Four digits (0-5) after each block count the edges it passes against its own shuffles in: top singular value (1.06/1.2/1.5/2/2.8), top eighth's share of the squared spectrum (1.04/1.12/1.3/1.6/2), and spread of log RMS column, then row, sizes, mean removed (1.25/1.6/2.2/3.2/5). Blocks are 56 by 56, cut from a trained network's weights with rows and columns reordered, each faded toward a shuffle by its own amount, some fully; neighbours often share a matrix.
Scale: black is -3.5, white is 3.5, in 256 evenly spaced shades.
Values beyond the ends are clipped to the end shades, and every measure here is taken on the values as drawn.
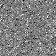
1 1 0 0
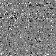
3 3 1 2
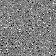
2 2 0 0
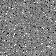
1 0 0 0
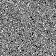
0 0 0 0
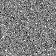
0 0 0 0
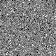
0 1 0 0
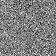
0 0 0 0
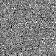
2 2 1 1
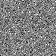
0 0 0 0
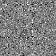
3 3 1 1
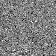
1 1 0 1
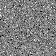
0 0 0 0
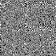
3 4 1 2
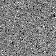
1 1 1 0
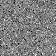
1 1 0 0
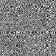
3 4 1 2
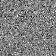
3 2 0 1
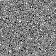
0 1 0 0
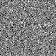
2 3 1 1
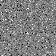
1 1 0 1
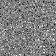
3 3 1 1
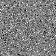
2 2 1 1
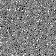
0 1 0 0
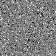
1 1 0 0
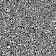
3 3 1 1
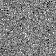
2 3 1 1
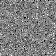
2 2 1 1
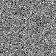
2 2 0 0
